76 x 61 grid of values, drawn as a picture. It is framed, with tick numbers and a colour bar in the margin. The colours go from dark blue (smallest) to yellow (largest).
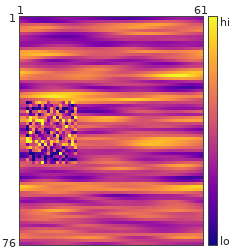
Horizontal stripes repeat 10 times down the table. An odd patch, rougher than its surroundings, sits in the middle left. The middle left is the roughest part. Streaks run across, left to right. The values follow a bell shape.
